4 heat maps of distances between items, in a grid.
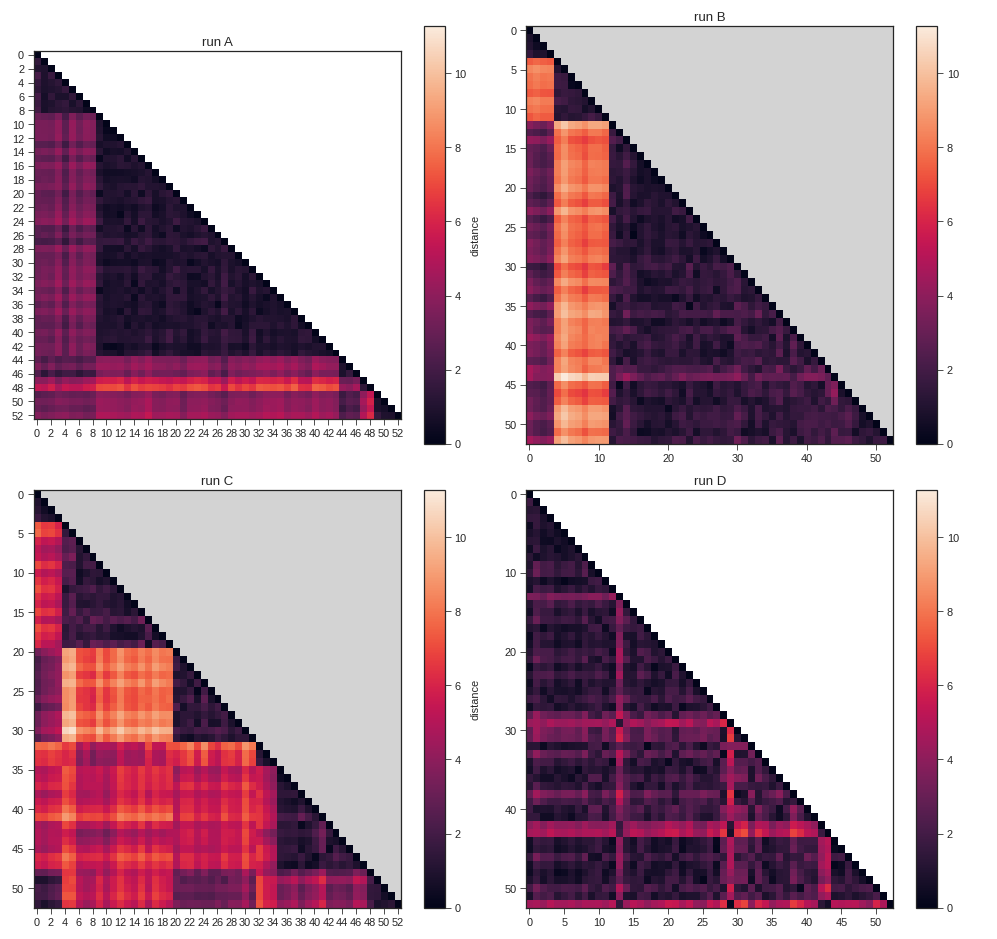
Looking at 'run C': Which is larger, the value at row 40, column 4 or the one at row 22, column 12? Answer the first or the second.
the second
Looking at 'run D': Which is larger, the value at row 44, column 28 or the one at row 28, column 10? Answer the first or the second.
the first
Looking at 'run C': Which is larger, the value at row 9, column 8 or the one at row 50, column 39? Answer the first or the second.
the second
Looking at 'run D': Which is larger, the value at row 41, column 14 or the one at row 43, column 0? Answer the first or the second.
the second
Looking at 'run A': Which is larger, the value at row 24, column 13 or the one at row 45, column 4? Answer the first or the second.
the second
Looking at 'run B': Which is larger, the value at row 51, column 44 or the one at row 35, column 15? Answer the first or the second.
the first
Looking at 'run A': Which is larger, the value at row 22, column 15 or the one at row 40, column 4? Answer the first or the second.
the second
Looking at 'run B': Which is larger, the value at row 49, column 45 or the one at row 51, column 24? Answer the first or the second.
the first
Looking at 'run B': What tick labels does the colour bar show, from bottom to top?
0, 2, 4, 6, 8, 10
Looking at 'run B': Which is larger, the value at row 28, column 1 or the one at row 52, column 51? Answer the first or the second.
the first
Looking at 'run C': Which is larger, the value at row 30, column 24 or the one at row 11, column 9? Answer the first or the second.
the first
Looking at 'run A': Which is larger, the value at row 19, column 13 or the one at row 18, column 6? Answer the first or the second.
the second
